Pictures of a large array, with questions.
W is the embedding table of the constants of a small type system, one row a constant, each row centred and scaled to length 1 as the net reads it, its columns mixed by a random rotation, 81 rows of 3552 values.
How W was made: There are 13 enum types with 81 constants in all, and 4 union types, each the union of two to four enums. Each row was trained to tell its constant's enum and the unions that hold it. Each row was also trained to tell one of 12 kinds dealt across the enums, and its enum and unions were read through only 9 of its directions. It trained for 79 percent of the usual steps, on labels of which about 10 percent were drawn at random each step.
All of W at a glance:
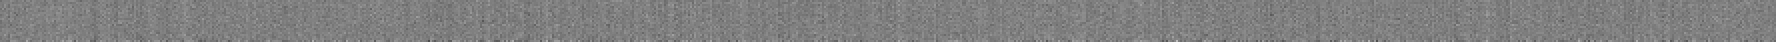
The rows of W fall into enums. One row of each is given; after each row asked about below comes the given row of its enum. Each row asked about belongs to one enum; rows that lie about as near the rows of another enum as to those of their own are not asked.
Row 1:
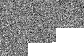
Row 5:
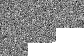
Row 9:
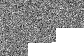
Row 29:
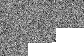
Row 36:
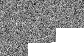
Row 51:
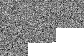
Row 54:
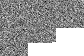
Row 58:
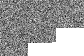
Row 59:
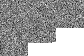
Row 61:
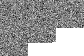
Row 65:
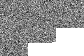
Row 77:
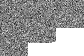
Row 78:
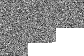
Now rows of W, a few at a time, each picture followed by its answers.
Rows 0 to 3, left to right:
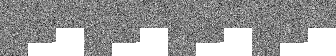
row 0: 78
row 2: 29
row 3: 9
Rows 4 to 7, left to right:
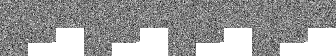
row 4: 51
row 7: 61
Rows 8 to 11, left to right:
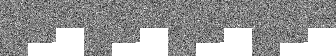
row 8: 61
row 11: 36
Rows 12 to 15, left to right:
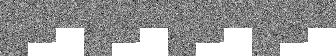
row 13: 29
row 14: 5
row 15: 58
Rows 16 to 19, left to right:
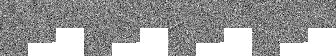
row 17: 59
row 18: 1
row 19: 1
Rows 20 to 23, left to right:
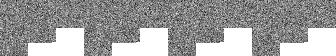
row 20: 9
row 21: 29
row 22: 1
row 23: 77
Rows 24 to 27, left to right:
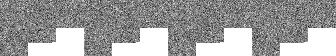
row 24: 59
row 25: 58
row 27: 5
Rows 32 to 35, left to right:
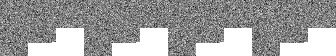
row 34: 61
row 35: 5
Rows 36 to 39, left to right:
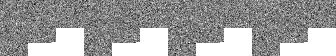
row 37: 59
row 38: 51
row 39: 59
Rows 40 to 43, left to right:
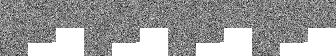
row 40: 54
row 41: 9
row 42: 58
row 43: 61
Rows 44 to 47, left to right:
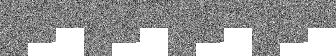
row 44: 61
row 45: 29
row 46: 78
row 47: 65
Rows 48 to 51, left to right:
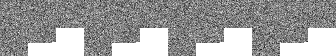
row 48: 1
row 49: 1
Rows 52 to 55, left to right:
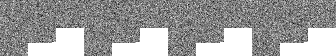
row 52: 78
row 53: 36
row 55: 77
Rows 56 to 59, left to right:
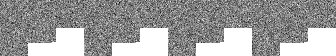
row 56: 51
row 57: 36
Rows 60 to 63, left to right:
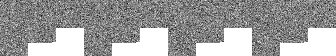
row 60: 78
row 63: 51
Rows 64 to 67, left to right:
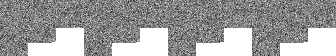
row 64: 61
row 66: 59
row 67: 59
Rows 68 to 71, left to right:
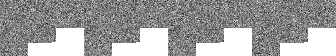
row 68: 58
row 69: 29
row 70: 29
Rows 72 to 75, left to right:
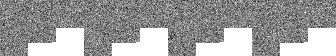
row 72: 58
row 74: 5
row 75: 1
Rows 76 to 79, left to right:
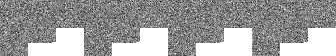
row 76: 78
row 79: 58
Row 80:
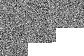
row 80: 9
